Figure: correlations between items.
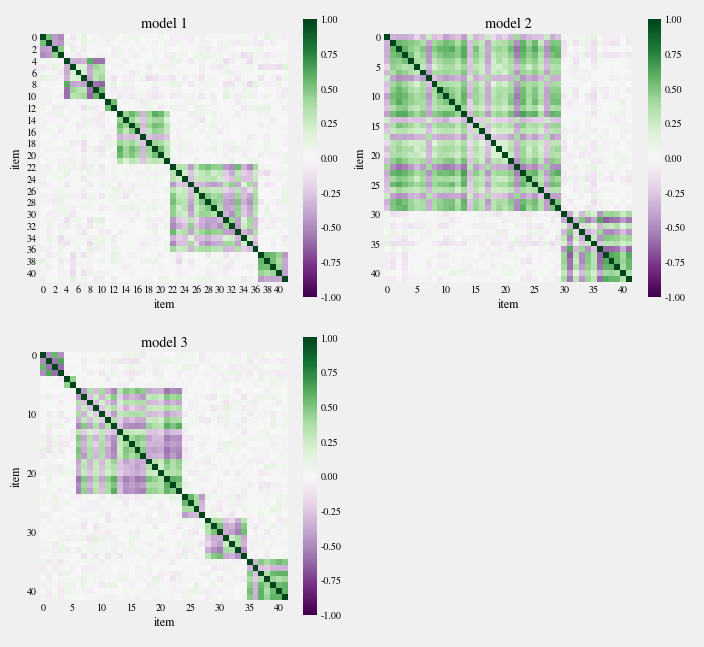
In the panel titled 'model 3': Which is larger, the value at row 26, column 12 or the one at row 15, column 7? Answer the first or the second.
the first
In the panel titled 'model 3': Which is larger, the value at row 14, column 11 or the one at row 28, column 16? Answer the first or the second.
the second
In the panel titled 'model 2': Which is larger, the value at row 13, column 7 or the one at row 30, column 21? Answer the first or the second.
the second
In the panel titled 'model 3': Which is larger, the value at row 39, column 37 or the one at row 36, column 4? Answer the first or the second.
the first
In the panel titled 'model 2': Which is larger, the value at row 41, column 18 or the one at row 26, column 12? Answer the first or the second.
the second
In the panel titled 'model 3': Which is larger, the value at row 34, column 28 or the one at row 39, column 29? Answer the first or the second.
the first
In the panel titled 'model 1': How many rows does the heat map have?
42
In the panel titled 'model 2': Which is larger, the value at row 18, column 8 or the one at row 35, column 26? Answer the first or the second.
the first
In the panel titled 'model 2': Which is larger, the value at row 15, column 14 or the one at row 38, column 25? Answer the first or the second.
the second
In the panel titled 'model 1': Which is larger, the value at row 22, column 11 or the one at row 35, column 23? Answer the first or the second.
the first
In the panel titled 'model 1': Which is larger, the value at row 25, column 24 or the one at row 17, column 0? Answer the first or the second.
the second
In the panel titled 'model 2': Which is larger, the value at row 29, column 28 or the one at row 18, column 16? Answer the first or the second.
the first
